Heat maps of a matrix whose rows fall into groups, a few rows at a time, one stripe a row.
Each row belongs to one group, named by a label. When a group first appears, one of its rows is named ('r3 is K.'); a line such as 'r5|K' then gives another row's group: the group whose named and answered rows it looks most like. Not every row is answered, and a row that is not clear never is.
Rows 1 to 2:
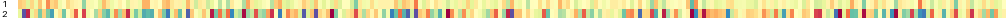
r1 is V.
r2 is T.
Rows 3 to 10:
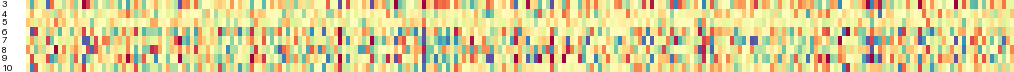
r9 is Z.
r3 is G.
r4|Z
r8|V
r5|V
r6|T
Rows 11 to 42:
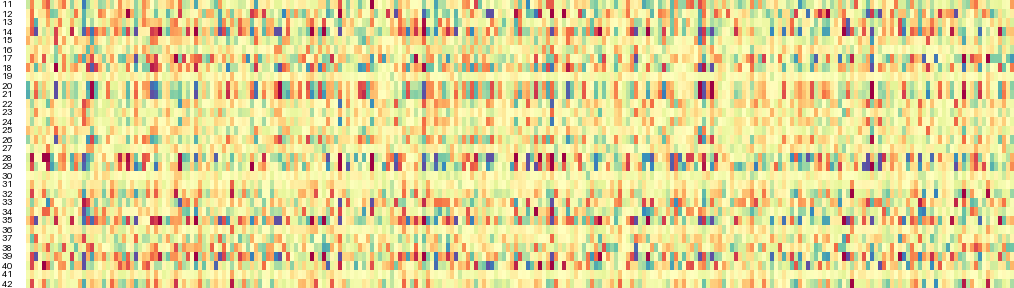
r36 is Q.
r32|Q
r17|Q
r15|V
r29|Z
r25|V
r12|Z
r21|T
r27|Q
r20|T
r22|G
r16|T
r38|Q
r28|Z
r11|Z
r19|Q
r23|T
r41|Q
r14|V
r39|V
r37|T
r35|V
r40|Z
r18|V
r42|Q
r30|Z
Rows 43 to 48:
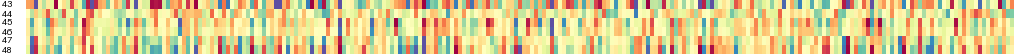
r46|G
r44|Q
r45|G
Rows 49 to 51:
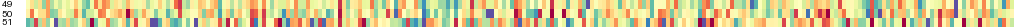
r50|Z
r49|Z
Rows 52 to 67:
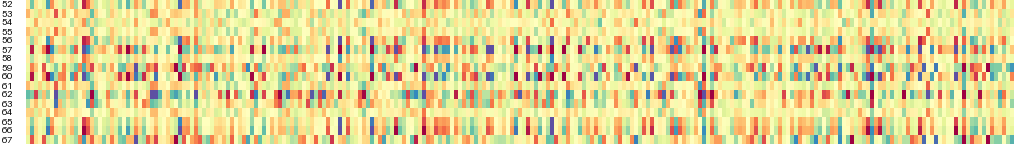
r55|V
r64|V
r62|T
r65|G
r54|T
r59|Q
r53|V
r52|G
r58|G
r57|Z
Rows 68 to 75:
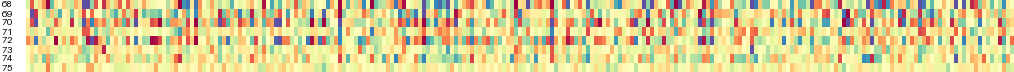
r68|Z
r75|Q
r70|V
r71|G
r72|V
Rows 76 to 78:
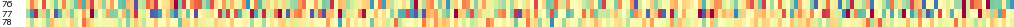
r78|G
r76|Q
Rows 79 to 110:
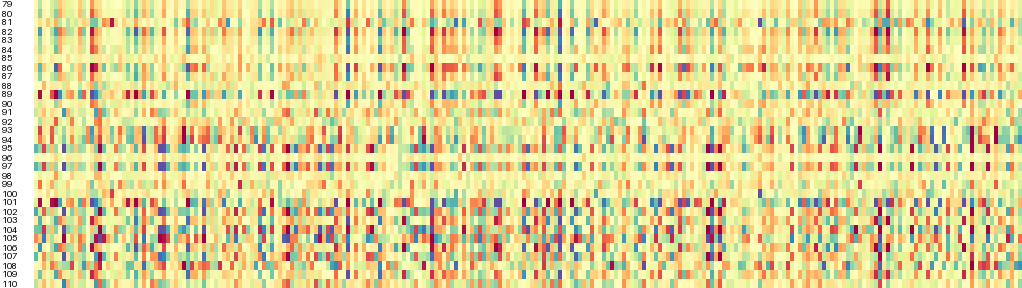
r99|Q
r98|Q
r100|Z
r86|G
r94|Q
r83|G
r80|G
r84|G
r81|Z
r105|V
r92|Q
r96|Q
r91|T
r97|T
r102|T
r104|T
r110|T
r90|G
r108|Q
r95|T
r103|G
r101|Z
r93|Q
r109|G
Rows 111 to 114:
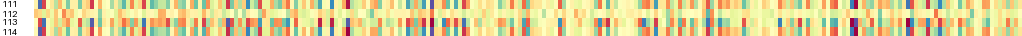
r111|T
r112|V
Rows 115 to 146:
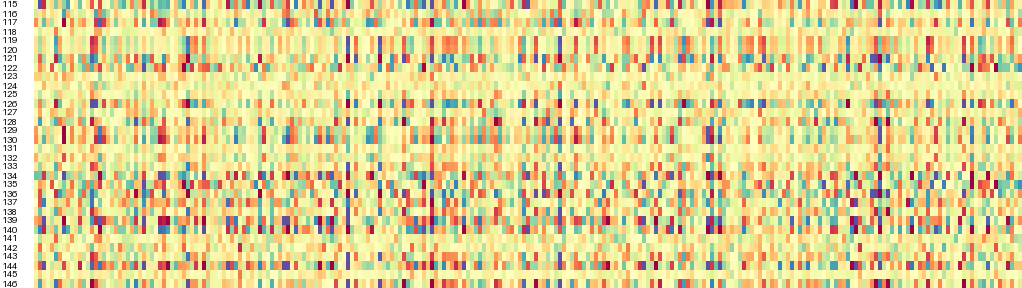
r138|G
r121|Z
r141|Q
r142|Q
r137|V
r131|G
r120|G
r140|T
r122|Q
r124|T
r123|V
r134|T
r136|Z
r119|G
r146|G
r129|V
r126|Z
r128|G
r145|Q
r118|Q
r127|Z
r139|V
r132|V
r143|G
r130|V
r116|T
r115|T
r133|G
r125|G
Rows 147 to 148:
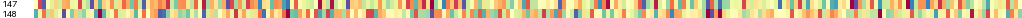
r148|T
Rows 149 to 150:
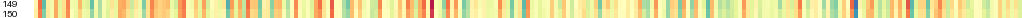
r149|V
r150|V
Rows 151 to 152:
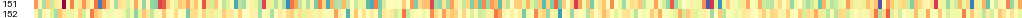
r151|V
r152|G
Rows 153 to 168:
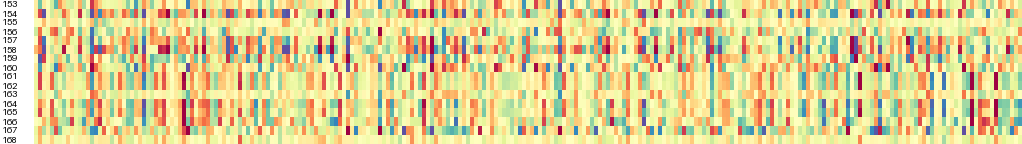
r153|G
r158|V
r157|V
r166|Q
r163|G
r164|Q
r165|Q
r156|Z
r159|T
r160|G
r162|Q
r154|V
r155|T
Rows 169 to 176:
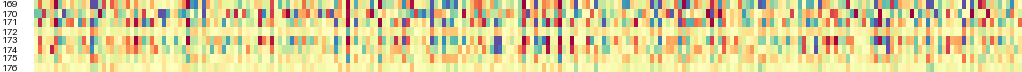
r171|Z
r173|Z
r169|Z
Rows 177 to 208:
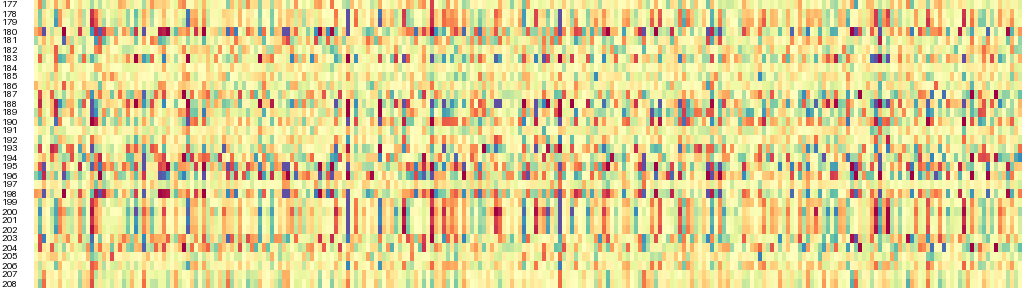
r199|G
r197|T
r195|V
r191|Z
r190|G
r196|T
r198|V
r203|V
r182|Q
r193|Z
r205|Z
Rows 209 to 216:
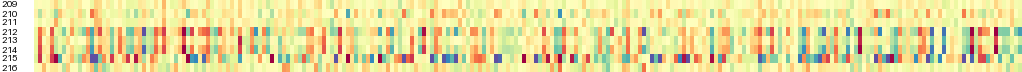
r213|Q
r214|Q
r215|Z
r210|G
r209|Q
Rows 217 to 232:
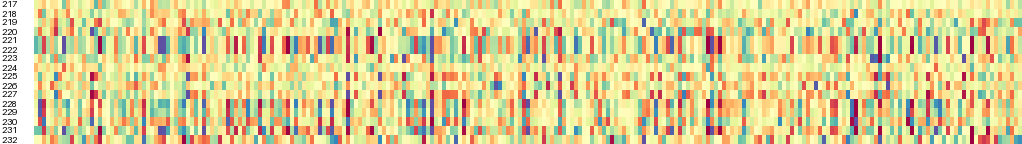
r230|V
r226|Z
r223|Z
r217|T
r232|Q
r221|T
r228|T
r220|Z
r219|Q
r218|V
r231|T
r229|T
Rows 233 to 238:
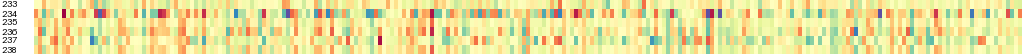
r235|V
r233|T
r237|Z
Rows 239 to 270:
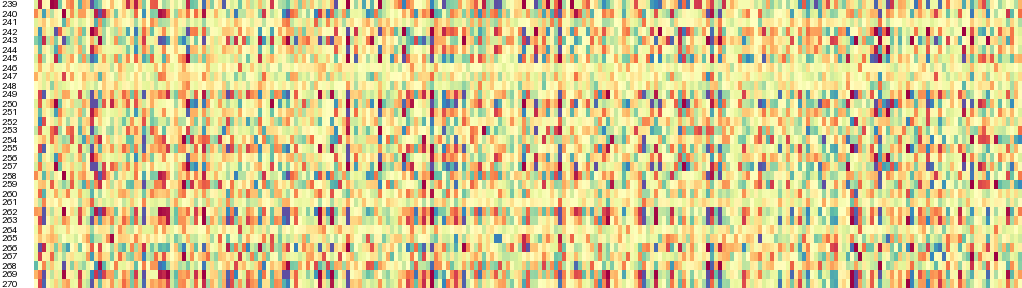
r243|T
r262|V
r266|T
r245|Z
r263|V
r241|T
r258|V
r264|Q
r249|V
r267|Q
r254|Q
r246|Q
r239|Z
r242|G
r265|Z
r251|G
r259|Q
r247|V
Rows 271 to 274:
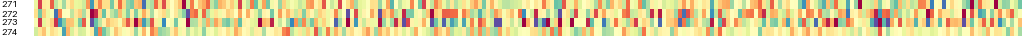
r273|Z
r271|Q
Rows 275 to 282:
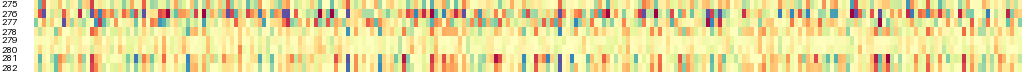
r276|V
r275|T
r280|Q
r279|Q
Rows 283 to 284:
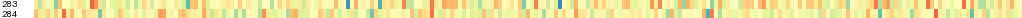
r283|G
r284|V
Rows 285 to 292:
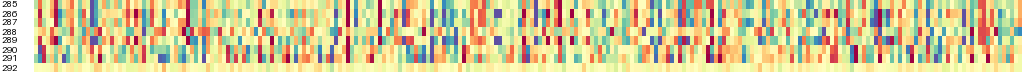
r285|Z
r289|Z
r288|Q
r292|Q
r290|T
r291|T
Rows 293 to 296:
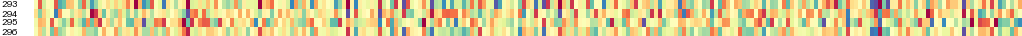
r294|G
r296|Z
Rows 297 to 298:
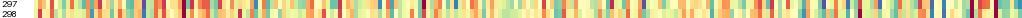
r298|Q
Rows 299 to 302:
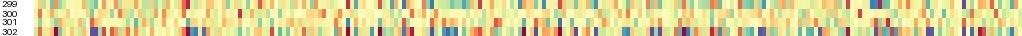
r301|G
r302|Z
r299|Z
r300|Q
